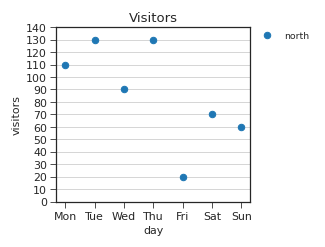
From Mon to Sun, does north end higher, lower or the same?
lower
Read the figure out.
Title: Visitors
x-axis: day, ticks Mon Tue Wed Thu Fri Sat Sun
y-axis: visitors, ticks 0 10 20 30 40 50 60 70 80 90 100 110 120 130 140
Legend: north
Values:
north: 110 130 90 130 20 70 60
